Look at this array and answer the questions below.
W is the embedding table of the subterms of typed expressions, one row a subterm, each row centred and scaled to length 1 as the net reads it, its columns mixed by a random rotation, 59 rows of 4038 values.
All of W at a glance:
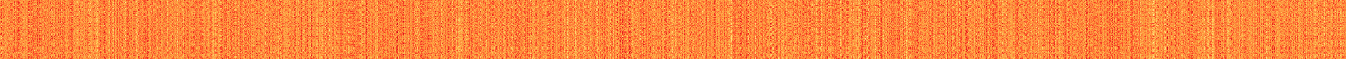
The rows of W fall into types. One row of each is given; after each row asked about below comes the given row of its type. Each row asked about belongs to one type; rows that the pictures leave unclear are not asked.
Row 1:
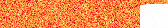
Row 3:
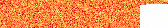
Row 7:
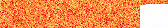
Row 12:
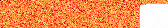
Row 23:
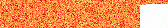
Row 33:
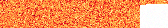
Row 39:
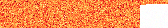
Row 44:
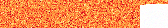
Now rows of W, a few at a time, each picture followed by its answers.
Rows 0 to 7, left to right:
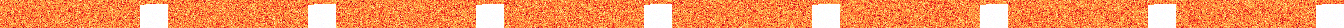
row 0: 44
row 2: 39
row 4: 12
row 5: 33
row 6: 7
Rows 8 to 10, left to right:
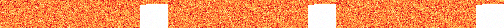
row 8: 39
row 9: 3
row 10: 3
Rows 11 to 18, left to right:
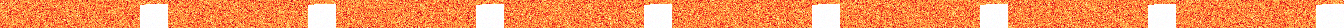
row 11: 44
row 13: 44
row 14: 1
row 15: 1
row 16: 23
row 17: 3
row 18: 33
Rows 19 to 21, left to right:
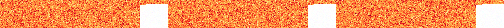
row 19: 7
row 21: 33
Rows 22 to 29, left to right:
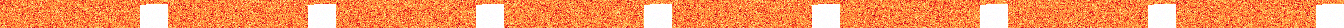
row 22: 3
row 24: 7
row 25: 12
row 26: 23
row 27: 33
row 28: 44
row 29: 12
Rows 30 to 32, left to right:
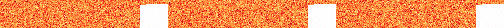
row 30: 39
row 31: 7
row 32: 1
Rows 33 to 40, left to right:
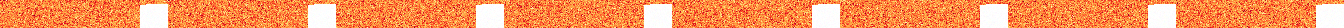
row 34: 3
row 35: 39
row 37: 7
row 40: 23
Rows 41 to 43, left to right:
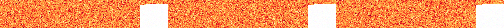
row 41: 44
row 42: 1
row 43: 33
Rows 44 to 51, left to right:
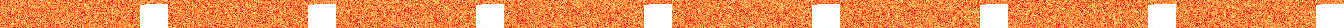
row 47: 7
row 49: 7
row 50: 1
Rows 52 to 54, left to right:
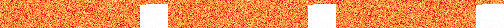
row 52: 23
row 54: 33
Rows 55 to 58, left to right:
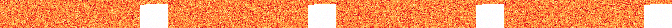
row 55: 44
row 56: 3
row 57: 3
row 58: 12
